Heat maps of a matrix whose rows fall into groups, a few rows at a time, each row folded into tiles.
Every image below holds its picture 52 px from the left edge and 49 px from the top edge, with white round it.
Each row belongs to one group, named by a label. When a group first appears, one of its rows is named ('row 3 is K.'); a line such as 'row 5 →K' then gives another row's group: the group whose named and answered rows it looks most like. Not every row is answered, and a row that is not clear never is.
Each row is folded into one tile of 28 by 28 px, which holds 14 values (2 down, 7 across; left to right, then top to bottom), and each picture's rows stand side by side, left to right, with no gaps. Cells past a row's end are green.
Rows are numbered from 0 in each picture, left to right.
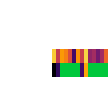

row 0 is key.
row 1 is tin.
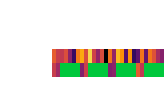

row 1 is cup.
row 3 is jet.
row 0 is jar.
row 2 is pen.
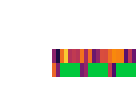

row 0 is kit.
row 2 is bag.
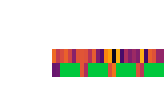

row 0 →key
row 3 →jet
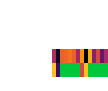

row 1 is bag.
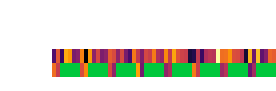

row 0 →jet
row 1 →bag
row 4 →cup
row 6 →cup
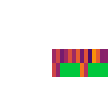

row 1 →jet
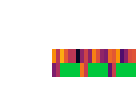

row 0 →cup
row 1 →jet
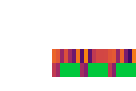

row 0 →jar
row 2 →jar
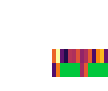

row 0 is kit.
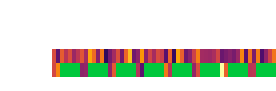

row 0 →bag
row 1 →pen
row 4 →jet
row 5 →tin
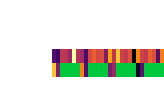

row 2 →cup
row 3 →key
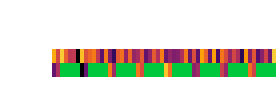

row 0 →cup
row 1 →key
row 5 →pen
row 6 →jar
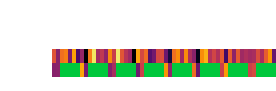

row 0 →pen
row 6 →bag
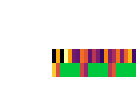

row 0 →jet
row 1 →jar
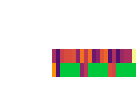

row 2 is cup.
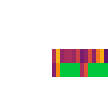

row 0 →tin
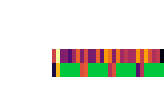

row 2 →bag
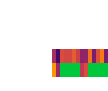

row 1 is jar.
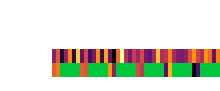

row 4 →tin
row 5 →key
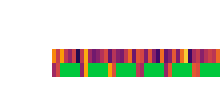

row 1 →tin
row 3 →jar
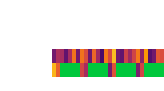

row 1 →jar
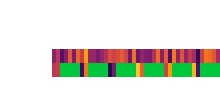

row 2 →key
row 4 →bag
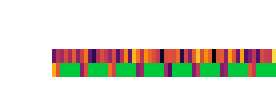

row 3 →cup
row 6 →pen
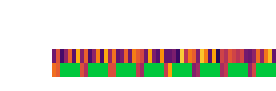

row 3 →jar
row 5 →pen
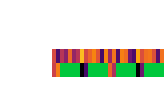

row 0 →bag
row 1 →key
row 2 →jet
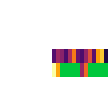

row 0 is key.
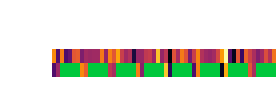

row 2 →cup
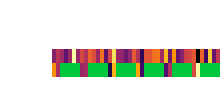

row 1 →pen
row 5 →bag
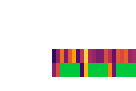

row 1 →tin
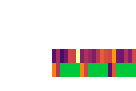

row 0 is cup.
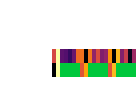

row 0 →tin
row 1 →bag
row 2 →bag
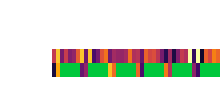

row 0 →tin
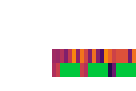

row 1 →jar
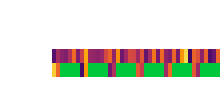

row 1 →tin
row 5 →jar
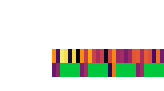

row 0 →pen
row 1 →cup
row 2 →tin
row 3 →pen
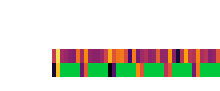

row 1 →tin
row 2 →key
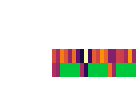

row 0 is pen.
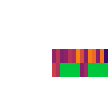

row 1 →pen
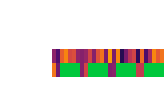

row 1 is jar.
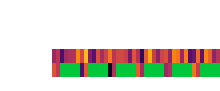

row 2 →key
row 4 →pen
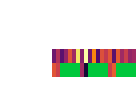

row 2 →bag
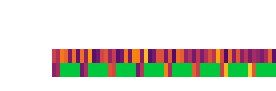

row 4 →jet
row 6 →bag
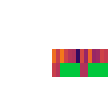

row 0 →cup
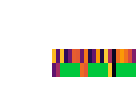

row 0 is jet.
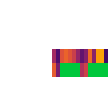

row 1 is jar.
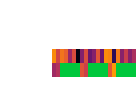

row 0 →cup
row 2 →bag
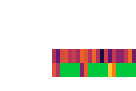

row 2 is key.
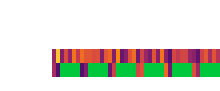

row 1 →key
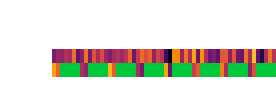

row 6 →jar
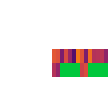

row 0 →jar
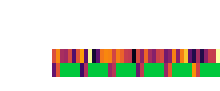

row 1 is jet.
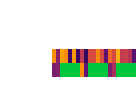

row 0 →pen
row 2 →cup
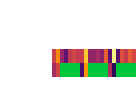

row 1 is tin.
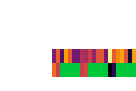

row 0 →jet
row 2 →key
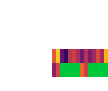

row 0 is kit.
